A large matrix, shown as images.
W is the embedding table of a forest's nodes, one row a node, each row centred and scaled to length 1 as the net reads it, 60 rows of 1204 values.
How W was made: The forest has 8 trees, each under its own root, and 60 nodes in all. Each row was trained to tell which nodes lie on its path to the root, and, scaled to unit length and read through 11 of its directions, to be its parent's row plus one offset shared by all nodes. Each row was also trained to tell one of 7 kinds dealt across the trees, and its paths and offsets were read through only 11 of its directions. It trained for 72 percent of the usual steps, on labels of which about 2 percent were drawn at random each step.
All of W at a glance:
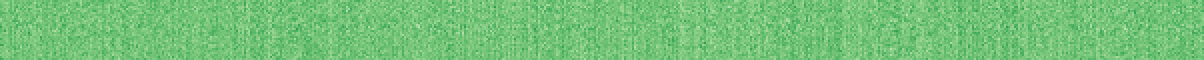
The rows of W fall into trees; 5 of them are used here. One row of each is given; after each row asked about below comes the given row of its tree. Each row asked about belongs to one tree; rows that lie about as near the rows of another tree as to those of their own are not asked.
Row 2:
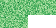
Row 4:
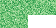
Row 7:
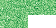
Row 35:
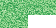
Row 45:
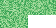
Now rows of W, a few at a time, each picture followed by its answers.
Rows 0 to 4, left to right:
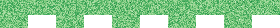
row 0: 35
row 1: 4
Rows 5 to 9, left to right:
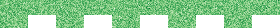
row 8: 35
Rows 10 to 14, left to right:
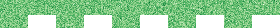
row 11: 7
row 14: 35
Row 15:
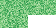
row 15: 45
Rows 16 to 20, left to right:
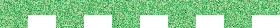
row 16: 35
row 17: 2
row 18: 35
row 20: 35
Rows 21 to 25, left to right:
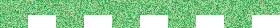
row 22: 45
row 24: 35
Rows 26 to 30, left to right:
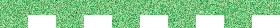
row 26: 7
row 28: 35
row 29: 7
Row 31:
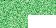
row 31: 7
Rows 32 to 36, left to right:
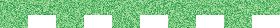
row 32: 35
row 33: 7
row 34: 45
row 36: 4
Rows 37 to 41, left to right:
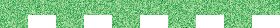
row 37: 7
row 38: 7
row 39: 7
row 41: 7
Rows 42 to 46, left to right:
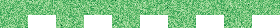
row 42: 35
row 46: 7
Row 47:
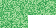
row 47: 4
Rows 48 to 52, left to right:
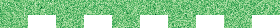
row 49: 7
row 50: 35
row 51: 2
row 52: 35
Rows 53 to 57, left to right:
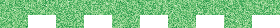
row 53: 4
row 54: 2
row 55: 35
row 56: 7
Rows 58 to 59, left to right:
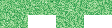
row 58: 7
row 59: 45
